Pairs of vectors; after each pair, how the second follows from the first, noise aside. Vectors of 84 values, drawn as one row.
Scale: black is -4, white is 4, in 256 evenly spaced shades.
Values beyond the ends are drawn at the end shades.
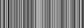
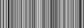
sign-scrambled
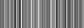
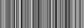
sign-scrambled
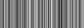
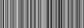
sign-scrambled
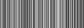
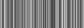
shuffled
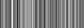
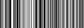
scaled up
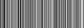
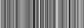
shuffled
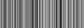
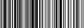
scaled up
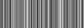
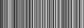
shuffled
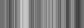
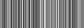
shuffled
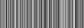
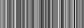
sign-scrambled
